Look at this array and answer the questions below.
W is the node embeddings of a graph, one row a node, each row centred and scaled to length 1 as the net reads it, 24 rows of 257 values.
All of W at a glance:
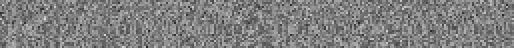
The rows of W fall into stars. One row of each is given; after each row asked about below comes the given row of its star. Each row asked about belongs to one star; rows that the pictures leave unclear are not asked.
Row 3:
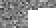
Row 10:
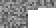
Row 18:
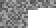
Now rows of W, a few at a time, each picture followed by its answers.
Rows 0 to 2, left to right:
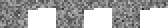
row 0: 18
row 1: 18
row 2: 10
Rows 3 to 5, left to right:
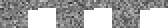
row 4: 3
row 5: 18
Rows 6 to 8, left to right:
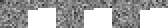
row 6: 18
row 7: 18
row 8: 10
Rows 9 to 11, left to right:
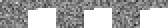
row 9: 18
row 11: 10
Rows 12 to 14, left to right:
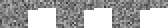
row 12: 3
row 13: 3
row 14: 3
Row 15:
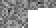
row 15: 3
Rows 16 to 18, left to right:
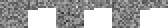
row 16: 3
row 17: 10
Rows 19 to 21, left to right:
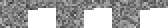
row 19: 3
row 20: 18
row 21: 3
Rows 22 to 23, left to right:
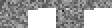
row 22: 18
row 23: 18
